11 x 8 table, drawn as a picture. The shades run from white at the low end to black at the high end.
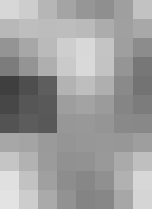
Ninth with the highest average: middle left. Slope: none. Stripes: none. Odd patch: higher, in the middle left. Calmest part: bottom middle.
